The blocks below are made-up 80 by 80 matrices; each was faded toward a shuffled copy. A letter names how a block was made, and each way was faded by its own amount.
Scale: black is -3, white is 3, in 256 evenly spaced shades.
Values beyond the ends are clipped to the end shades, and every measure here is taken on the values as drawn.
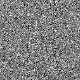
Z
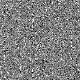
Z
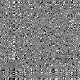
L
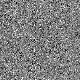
Z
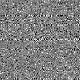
L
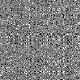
L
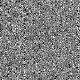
Z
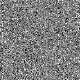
Z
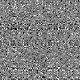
L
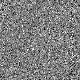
Z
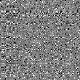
L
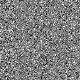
Z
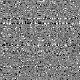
L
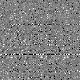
L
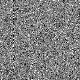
Z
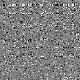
L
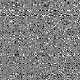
L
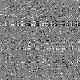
L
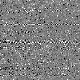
L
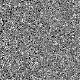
Z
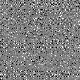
L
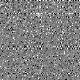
L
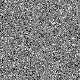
Z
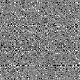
L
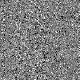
Z
